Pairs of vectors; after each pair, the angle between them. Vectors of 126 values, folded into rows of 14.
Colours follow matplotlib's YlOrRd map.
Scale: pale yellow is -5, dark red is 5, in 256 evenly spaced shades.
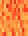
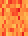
partly aligned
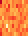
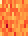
nearly opposite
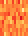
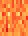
orthogonal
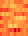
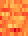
nearly parallel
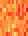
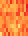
partly aligned
